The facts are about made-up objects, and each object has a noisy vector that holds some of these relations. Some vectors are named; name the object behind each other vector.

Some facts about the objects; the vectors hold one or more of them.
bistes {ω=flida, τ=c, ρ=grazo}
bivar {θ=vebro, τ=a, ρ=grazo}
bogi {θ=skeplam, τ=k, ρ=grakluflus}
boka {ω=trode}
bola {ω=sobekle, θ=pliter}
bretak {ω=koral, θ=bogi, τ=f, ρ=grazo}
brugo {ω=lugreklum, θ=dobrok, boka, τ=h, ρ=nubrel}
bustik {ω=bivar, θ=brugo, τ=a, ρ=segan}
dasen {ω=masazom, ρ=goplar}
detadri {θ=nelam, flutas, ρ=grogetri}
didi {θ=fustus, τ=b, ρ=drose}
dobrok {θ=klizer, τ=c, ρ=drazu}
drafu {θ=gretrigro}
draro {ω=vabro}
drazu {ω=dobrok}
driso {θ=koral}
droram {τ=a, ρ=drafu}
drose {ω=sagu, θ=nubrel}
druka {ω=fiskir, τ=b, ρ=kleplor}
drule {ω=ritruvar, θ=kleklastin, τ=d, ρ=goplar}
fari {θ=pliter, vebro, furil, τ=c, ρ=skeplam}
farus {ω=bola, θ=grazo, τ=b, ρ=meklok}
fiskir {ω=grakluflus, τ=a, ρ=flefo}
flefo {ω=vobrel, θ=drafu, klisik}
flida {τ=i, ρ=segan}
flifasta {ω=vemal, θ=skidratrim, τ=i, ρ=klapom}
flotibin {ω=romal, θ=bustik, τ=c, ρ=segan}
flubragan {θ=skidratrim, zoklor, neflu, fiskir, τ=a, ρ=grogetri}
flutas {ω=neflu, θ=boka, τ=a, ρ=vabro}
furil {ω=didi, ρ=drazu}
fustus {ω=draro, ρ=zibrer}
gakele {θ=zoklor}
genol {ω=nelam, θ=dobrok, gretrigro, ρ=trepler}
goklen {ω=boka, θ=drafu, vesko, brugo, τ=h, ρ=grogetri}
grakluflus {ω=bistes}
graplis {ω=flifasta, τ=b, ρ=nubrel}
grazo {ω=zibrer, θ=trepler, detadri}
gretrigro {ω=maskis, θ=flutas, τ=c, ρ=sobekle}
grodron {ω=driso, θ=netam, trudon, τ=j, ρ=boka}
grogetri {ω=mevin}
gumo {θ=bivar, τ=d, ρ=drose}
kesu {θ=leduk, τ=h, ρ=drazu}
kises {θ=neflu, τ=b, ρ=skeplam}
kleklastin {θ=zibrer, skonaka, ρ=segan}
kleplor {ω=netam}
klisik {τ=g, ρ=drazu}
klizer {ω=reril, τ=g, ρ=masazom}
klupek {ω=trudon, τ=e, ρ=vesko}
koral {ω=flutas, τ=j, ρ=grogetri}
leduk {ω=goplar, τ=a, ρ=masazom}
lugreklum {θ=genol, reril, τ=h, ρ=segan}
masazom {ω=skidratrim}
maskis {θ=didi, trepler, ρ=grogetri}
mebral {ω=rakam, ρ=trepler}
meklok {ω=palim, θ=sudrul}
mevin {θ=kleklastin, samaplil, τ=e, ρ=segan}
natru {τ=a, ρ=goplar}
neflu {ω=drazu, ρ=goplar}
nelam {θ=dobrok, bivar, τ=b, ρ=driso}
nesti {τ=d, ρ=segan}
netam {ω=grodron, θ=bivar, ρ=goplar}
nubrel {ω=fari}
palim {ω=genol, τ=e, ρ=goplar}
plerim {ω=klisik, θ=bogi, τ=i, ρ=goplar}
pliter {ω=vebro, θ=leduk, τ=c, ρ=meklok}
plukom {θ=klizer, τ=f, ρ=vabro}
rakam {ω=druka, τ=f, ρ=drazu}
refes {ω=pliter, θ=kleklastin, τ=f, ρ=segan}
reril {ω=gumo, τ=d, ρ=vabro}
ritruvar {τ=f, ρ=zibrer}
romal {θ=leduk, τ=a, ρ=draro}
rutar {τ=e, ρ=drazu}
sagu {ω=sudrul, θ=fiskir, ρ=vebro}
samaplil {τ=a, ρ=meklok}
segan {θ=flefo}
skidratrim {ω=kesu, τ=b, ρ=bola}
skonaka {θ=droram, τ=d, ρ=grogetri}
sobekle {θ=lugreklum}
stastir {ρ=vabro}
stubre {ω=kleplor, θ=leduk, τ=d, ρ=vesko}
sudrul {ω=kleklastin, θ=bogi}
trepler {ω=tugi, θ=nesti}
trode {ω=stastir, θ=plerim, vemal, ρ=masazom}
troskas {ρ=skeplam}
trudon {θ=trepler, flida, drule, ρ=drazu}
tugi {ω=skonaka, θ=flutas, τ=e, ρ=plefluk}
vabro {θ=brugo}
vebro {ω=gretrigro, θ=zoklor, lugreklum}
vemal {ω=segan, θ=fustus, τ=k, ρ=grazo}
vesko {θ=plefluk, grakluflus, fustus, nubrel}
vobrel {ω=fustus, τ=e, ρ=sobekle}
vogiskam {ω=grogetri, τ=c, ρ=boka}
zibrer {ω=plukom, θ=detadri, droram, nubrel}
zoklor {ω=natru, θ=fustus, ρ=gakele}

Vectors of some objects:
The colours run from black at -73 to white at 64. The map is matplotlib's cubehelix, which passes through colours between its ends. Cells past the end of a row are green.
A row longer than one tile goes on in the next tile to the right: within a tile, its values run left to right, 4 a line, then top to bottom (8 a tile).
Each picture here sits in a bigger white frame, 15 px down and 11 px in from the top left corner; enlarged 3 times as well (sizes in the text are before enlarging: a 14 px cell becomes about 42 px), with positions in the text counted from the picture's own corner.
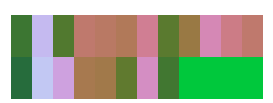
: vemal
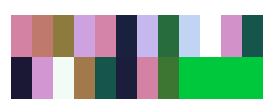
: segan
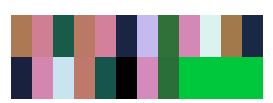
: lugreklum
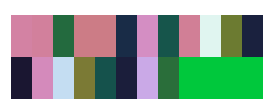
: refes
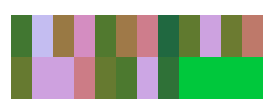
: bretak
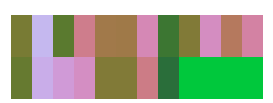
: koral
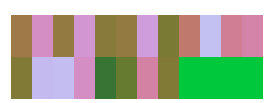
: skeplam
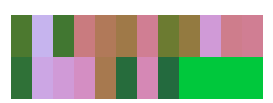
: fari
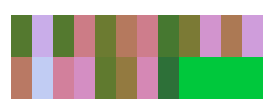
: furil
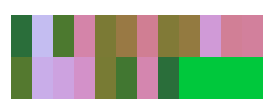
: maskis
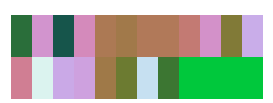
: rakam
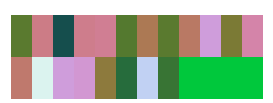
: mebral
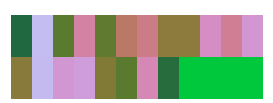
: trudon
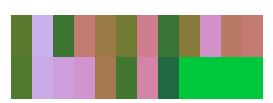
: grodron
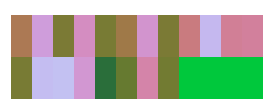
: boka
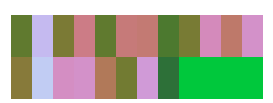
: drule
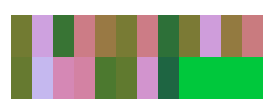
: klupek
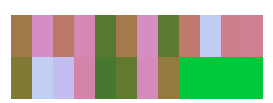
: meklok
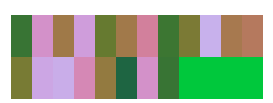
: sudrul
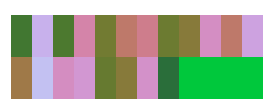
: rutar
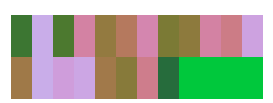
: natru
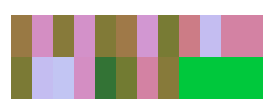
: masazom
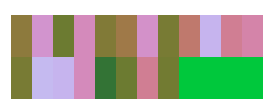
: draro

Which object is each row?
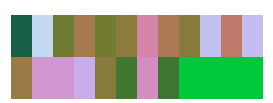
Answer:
kesu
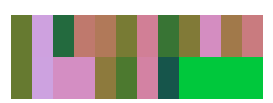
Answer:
droram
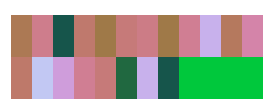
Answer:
bistes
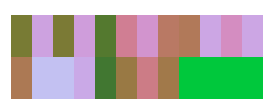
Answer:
goplar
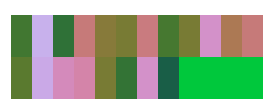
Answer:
sagu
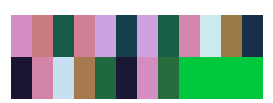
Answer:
nesti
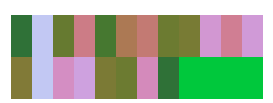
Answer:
netam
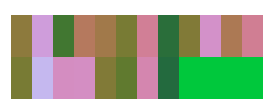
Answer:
klizer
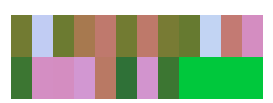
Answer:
pliter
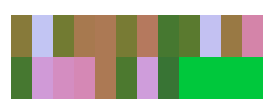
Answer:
stubre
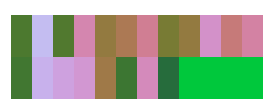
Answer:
skonaka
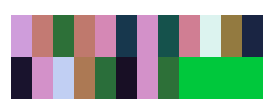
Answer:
flotibin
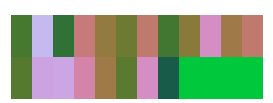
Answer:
flifasta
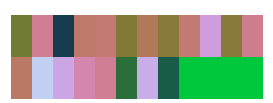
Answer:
fiskir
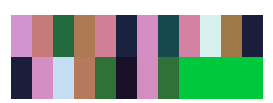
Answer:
bustik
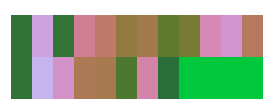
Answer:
didi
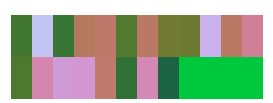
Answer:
romal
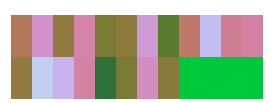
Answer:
nubrel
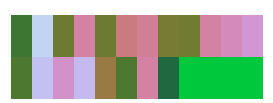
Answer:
dobrok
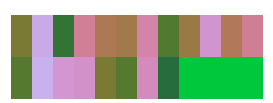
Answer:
reril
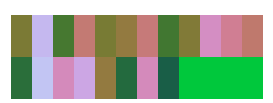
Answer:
gretrigro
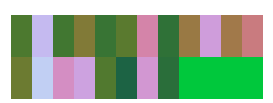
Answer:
brugo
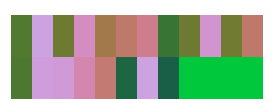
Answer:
bogi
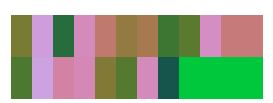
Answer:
skidratrim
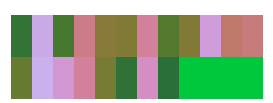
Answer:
trode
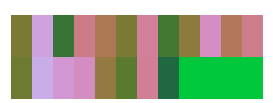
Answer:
samaplil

